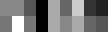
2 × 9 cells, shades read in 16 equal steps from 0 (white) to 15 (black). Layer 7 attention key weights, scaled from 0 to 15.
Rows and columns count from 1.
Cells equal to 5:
3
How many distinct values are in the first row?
8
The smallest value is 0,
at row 2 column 2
